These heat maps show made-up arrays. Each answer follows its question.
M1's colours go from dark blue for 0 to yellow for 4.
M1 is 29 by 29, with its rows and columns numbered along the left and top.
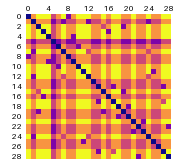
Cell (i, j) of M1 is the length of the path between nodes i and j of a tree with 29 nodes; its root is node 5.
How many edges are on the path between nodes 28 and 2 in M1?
4
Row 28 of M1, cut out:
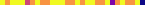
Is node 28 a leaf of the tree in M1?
yes
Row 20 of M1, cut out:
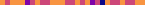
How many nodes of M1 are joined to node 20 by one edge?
2
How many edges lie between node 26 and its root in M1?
1
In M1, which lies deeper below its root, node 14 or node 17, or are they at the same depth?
node 17
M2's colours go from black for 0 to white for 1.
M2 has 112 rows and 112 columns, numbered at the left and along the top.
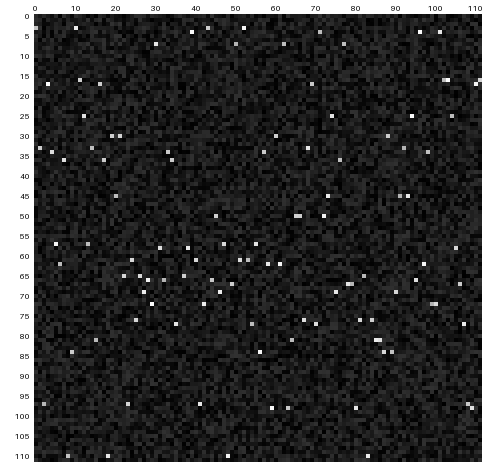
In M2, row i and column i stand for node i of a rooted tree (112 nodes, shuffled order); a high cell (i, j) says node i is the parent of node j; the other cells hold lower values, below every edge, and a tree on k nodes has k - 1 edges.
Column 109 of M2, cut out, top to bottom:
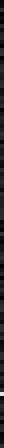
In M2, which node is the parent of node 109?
98
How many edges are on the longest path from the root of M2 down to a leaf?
4
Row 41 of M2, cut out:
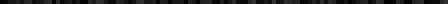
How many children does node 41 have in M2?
0
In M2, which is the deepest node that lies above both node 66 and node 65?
50
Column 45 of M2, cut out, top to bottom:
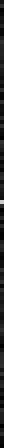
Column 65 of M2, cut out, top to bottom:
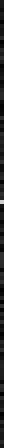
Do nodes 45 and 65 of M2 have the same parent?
yes
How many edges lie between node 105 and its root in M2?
4
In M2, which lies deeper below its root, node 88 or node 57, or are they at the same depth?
node 88
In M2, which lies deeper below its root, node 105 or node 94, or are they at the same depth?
node 105
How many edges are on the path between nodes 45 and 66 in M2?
2
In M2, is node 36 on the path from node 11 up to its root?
yes
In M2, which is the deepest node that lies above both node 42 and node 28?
50
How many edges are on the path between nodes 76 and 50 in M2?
3
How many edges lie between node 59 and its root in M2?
3
